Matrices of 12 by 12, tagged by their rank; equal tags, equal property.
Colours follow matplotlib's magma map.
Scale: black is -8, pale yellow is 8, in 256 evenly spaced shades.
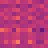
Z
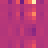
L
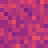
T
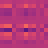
L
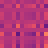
L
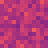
T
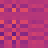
L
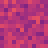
T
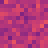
T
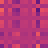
L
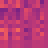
Z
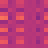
L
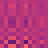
L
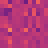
Z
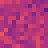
T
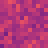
T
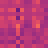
Z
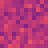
T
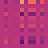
L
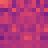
Z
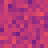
T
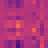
Z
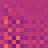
Z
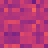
Z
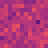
T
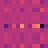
L
